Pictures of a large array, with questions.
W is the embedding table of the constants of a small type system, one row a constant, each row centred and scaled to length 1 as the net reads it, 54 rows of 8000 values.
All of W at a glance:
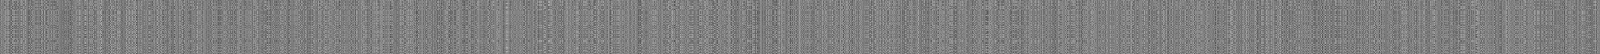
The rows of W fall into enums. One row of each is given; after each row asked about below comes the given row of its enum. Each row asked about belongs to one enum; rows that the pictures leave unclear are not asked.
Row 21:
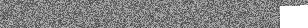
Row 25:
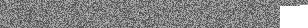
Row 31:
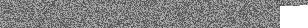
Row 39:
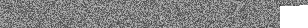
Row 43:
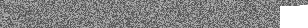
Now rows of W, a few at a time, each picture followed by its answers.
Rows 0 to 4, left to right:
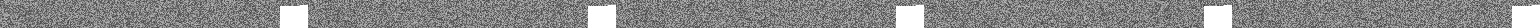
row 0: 43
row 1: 25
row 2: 25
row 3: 39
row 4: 25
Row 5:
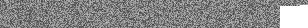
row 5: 25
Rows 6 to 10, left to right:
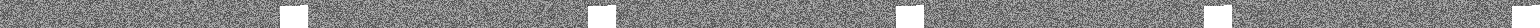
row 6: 21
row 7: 39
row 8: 21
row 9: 25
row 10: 43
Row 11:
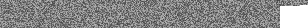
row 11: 31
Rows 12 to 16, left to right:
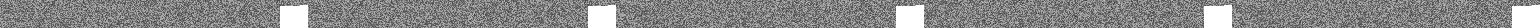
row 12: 31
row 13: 31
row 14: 43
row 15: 21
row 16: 43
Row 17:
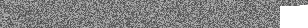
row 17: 43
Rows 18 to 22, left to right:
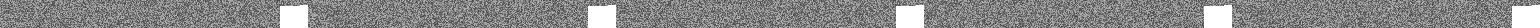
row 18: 31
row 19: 43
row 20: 31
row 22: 43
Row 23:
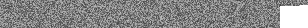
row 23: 39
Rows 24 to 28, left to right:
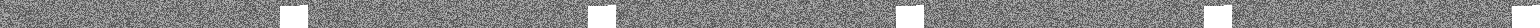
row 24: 43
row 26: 21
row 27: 25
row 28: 21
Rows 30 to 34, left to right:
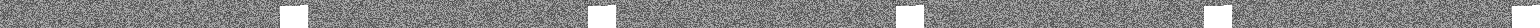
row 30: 21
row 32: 31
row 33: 43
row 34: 21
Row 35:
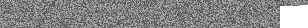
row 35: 31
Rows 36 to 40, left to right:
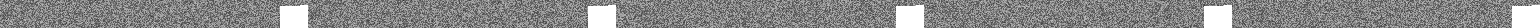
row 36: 21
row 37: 21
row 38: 43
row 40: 25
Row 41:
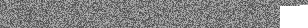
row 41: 25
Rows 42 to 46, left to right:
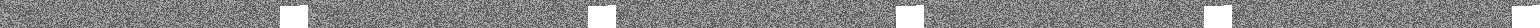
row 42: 43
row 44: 21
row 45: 43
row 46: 21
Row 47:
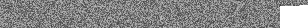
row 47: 39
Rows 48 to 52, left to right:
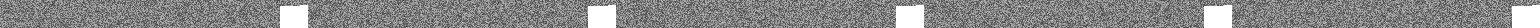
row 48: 31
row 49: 21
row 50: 25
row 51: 39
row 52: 21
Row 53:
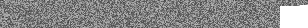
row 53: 43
